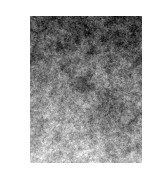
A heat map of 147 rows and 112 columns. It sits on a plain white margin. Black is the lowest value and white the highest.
Stripes: none. Grain: blotchy. Ninth with the lowest average: top right. Odd rows or columns: none. Slope: up to the bottom. Average level on the scale: 50%.
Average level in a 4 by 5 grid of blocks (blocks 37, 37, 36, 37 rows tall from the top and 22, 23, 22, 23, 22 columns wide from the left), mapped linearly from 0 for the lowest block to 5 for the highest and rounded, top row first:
1 0 0 0 0 / 2 2 2 2 2 / 4 4 3 2 3 / 5 5 5 4 4
